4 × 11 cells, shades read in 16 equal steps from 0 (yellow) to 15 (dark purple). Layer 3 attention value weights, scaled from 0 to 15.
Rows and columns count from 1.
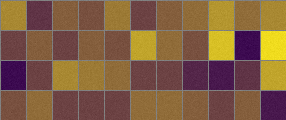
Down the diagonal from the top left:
6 9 6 11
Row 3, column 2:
11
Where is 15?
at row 2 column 10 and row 3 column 1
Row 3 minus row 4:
5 3 -5 -4 -3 3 3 4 3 3 -10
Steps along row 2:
down up down up down up up down up down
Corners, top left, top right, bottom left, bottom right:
6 6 10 14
